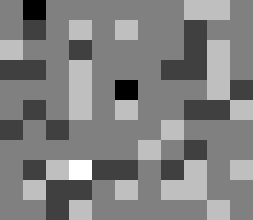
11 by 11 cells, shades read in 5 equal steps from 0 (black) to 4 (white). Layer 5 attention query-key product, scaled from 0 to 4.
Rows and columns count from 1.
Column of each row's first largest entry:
9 4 1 4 4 4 8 7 4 2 4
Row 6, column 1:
2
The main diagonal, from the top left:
2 1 2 3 2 3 2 2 3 2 2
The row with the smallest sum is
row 4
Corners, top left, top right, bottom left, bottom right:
2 2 2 2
